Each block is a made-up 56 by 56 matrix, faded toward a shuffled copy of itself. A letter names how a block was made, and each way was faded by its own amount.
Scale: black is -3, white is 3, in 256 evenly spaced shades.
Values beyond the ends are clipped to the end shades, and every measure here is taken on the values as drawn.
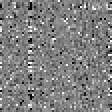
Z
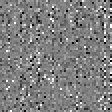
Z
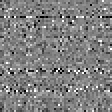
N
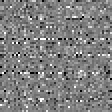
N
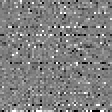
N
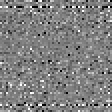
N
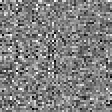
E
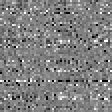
N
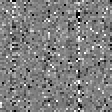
Z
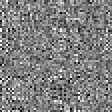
E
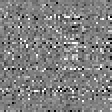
N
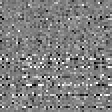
N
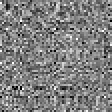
E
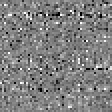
N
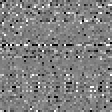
N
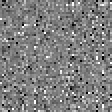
Z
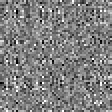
E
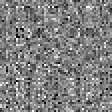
E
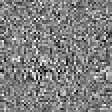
E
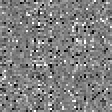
Z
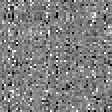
Z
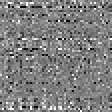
N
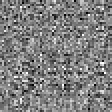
E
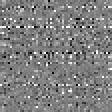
N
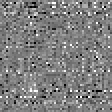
N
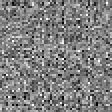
E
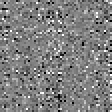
Z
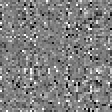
Z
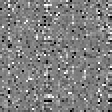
Z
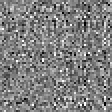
E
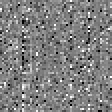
Z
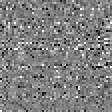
N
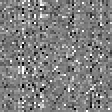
Z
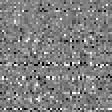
N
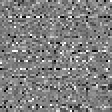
N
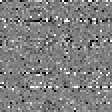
N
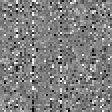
Z
